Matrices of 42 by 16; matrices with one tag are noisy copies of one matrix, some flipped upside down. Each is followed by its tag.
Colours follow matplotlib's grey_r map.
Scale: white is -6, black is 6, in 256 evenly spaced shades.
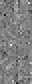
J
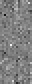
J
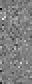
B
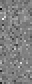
B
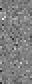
B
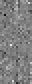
J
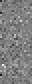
B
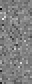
B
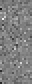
B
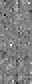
J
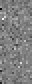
B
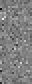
B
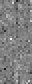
J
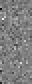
B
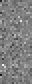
B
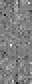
J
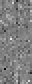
J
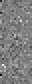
B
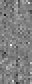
J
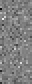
B
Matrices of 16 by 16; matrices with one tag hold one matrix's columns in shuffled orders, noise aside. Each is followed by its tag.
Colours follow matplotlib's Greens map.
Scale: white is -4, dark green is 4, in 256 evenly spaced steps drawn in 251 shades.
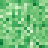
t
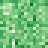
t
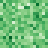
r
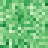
t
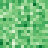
t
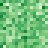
r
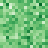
r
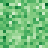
r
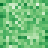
r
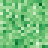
t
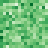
r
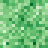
t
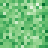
r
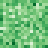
t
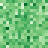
r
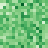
r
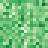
t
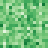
t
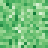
t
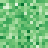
r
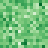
t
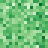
r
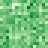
r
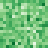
t
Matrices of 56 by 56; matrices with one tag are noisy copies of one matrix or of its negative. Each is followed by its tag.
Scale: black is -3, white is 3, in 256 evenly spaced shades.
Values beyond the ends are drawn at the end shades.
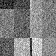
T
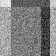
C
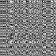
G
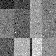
T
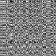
G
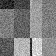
T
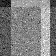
C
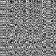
G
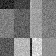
T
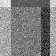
C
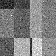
T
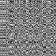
G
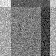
C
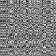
G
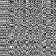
G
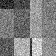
T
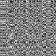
G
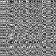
G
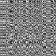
G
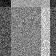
C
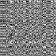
G
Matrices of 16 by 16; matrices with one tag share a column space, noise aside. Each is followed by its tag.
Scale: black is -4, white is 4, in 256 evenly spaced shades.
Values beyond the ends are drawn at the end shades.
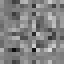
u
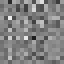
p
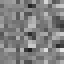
u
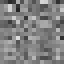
p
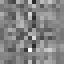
u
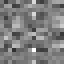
u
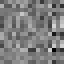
u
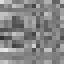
u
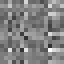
u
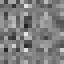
u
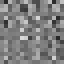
p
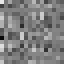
u
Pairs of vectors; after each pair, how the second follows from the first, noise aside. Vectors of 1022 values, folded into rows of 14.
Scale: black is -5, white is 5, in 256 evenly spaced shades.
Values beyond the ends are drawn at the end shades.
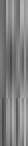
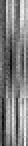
scaled up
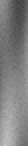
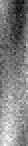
scaled up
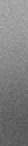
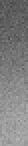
negated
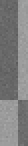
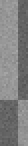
negated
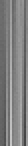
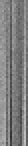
negated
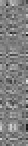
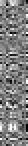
scaled up
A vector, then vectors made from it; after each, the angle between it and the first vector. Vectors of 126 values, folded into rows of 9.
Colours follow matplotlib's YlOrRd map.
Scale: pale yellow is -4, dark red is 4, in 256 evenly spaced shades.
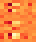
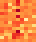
partly opposed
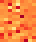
partly aligned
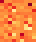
partly aligned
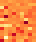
orthogonal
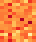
partly aligned
